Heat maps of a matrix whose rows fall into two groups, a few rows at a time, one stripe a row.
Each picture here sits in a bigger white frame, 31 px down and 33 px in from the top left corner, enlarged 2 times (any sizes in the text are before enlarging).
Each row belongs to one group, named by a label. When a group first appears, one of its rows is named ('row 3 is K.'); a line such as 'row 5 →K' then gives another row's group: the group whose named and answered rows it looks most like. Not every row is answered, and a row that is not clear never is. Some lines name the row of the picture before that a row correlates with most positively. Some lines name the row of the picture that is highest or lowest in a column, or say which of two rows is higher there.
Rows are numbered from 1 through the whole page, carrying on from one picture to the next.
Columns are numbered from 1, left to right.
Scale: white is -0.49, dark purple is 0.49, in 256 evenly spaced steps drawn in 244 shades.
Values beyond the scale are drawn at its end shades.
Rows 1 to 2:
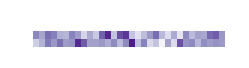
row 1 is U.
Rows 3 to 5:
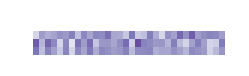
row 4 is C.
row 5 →C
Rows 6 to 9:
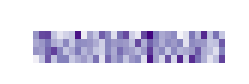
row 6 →U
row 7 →C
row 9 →C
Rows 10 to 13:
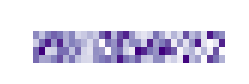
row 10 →U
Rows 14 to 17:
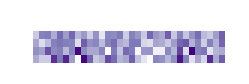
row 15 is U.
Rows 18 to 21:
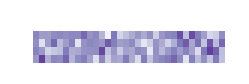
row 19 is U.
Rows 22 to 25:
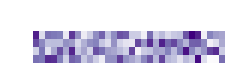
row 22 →U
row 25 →C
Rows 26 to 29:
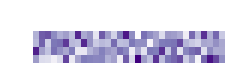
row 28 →U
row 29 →C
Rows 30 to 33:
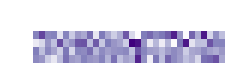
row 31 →U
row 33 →C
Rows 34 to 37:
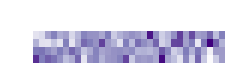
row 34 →C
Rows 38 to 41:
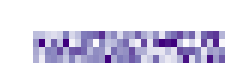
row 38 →C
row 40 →U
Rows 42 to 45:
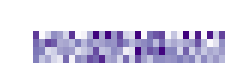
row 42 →U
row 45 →C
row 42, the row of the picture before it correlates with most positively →41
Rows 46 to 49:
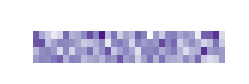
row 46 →C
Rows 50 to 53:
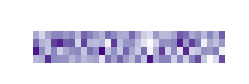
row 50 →U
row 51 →U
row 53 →C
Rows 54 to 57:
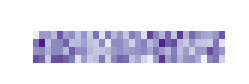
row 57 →U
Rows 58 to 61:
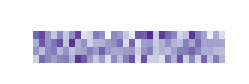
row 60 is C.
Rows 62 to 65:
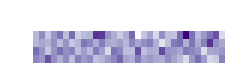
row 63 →C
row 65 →C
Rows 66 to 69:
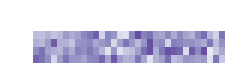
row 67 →C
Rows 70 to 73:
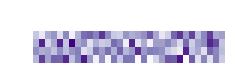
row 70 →C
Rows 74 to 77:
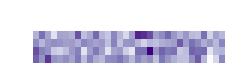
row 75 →U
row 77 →C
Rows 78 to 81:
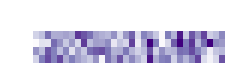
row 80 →C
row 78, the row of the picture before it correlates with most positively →75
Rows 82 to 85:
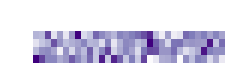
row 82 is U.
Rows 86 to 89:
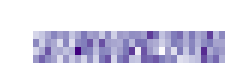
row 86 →C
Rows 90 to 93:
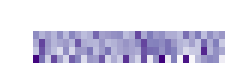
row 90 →U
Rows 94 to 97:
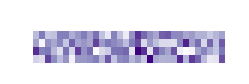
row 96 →C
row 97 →C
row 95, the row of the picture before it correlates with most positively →90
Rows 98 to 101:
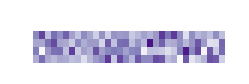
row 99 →C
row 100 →U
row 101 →U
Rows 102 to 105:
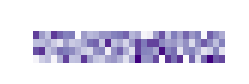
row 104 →U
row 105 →C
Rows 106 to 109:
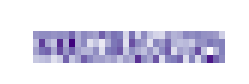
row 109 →C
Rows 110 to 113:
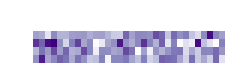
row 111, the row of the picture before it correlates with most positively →108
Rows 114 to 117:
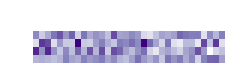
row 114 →U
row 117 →C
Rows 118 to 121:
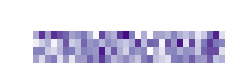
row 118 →U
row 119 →C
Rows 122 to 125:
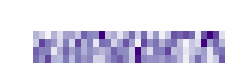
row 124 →C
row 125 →C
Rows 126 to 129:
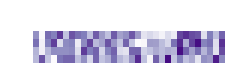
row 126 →U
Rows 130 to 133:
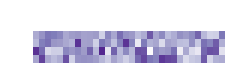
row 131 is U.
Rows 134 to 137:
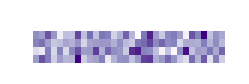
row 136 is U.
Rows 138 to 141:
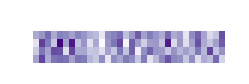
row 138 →C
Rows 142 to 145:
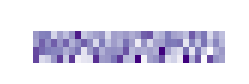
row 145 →U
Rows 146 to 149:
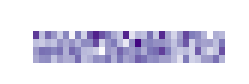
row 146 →C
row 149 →U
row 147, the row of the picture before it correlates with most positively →145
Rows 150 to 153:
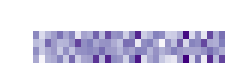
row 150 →U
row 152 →C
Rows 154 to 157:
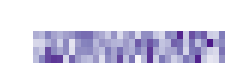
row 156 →C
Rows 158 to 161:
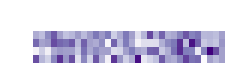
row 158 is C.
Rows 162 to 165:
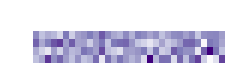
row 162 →C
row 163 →U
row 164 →C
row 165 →C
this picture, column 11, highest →165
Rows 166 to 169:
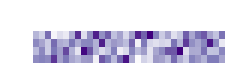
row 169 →U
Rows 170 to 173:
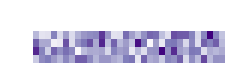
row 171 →C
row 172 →U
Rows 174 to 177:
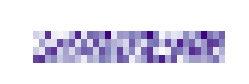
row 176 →C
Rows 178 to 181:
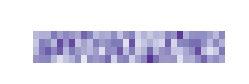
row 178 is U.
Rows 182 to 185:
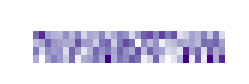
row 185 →U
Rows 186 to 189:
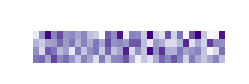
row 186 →C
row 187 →U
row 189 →U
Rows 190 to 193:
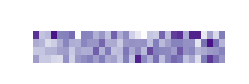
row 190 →U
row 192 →C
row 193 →C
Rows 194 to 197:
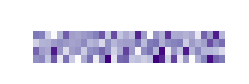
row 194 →C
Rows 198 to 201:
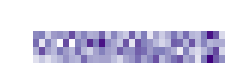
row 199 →C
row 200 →U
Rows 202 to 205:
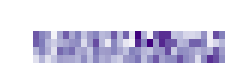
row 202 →C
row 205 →C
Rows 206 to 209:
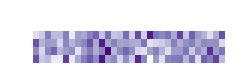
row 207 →C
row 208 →U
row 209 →C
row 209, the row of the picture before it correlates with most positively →202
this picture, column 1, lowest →206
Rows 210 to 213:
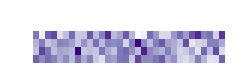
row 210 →U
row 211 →U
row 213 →C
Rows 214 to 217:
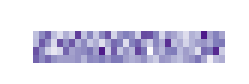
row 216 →C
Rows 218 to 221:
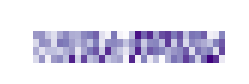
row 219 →C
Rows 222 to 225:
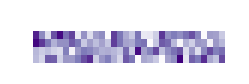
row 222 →U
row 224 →C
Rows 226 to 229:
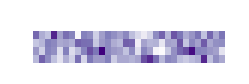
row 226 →U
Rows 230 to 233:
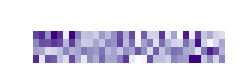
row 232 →C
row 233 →U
